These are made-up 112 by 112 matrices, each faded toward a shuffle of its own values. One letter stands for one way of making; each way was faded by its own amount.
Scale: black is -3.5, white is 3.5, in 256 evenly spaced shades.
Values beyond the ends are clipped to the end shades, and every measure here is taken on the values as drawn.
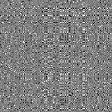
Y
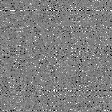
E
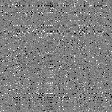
E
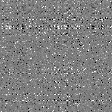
E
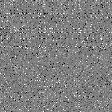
E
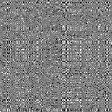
Y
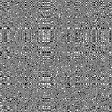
Y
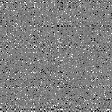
E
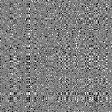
Y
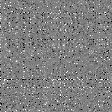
E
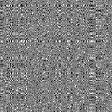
Y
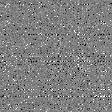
E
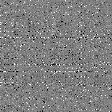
E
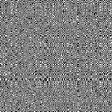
Y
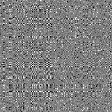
Y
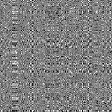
Y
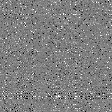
E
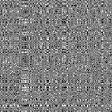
Y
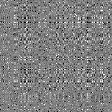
Y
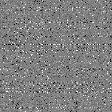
E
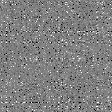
E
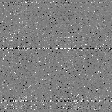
E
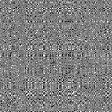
Y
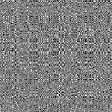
Y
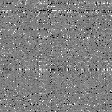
E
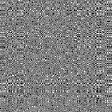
Y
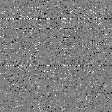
E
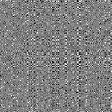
Y
